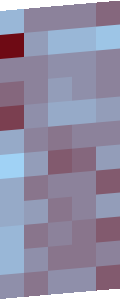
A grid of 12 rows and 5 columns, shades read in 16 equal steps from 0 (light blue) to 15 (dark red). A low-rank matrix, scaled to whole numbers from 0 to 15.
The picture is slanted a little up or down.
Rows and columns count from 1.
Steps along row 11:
up up same down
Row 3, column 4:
5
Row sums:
28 24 28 29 26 28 25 31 24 31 27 31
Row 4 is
8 6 4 5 6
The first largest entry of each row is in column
5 1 1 1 1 3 3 5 3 5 3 5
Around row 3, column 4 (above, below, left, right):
2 5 5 6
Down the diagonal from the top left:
2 4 5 5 4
